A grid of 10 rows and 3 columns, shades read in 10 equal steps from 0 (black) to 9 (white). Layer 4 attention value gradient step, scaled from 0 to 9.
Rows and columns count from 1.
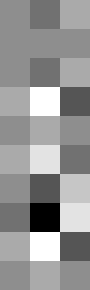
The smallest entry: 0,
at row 8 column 2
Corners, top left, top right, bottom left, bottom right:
5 6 5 5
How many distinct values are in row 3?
3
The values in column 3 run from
3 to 8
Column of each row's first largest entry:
3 1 3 2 2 2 3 3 2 2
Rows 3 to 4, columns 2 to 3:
4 6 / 9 3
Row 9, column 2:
9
